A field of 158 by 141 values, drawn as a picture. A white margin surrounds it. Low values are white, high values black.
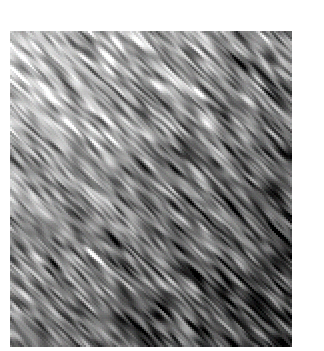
The bottom right is the ninth with the highest average. The histogram is bell-shaped. The grain runs diagonally down to the right. The field climbs toward the bottom right.
